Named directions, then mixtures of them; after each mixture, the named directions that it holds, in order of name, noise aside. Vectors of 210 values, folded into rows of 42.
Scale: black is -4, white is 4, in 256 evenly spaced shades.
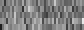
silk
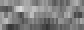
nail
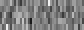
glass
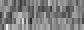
glass, nail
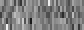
glass, silk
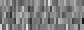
glass, silk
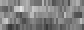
nail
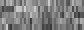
glass, nail, silk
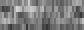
nail, silk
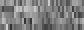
glass, nail, silk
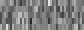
glass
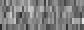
glass, nail, silk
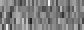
glass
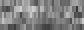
nail, silk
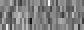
glass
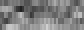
nail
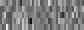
glass
